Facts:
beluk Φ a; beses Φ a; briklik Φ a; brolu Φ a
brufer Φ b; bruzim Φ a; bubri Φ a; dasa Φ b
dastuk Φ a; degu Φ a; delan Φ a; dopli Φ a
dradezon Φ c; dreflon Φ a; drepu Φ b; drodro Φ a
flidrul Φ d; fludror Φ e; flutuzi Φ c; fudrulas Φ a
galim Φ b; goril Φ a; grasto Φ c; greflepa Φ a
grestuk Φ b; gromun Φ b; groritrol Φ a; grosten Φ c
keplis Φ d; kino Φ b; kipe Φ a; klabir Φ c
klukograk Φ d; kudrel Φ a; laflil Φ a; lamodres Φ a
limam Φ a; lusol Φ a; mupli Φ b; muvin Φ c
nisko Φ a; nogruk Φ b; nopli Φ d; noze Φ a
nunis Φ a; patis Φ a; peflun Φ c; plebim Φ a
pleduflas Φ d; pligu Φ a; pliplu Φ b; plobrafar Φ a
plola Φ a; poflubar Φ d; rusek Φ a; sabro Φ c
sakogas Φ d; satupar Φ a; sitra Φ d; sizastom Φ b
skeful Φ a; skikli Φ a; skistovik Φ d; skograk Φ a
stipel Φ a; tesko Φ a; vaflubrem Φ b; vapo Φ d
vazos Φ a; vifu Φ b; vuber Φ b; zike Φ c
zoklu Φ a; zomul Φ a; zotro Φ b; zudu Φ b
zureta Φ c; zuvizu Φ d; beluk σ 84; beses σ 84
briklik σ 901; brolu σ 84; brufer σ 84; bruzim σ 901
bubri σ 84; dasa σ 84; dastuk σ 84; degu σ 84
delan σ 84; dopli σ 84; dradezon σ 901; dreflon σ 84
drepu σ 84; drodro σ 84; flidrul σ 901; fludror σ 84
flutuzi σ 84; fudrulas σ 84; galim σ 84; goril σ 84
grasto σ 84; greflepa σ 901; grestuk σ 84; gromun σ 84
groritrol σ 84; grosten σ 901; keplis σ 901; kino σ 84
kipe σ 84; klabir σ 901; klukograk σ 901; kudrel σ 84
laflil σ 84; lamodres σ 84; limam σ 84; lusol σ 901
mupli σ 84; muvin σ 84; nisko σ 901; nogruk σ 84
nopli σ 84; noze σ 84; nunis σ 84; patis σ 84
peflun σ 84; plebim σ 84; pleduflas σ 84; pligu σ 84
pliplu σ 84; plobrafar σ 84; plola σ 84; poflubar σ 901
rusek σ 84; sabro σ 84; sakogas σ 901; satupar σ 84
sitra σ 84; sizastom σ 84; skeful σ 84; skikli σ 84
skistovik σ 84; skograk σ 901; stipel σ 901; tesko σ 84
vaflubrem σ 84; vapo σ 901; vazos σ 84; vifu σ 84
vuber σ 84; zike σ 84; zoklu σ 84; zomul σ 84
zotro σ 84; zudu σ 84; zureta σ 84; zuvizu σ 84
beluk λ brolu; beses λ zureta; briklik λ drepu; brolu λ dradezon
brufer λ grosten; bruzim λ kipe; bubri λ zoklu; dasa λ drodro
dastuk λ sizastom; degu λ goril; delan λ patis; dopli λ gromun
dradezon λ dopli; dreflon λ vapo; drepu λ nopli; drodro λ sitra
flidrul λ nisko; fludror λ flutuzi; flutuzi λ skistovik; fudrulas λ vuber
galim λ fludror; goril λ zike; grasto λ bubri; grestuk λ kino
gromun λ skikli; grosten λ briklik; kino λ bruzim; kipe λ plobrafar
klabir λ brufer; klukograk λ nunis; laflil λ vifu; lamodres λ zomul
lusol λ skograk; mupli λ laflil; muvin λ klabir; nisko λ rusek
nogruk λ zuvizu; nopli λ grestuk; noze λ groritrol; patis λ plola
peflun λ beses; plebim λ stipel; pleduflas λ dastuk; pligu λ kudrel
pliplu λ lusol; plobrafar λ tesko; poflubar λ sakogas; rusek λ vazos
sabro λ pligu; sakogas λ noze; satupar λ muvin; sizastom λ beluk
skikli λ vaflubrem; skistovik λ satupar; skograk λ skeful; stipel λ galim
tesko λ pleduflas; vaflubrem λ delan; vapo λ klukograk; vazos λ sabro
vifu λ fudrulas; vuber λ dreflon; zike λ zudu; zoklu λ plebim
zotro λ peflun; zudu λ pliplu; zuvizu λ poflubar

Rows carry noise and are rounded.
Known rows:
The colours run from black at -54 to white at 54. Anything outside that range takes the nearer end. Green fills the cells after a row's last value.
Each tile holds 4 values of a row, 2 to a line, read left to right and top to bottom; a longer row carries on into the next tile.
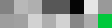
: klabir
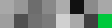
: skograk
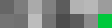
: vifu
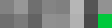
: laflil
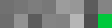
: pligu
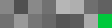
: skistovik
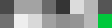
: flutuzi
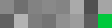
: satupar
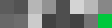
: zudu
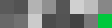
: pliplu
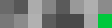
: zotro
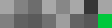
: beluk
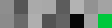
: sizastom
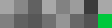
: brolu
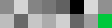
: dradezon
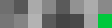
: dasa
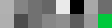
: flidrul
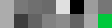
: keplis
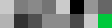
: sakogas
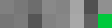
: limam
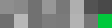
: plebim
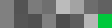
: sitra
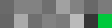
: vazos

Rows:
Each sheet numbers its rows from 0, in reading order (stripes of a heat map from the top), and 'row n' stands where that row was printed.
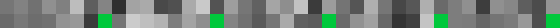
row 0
goril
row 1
sabro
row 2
dastuk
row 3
drepu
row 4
skikli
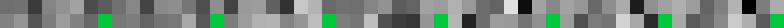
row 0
kipe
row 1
delan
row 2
zureta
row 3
gromun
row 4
vapo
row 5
lusol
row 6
greflepa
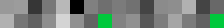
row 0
bruzim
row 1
plobrafar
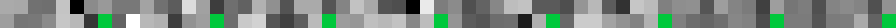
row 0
nisko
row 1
fludror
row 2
galim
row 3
grosten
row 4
pleduflas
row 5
muvin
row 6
dopli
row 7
patis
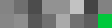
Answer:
tesko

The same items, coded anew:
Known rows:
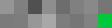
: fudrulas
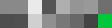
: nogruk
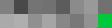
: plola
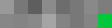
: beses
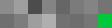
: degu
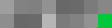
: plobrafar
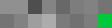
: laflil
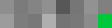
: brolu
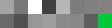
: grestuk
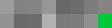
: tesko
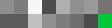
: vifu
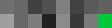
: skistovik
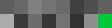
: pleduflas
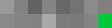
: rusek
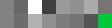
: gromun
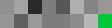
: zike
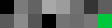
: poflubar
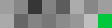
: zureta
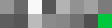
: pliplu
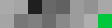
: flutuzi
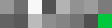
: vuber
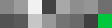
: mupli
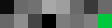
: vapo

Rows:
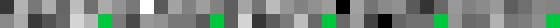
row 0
dradezon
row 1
sizastom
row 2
stipel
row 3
flidrul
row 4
dastuk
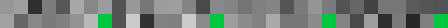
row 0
peflun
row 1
briklik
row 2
dopli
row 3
zuvizu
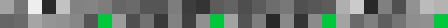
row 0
brufer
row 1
nopli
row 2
sitra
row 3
grasto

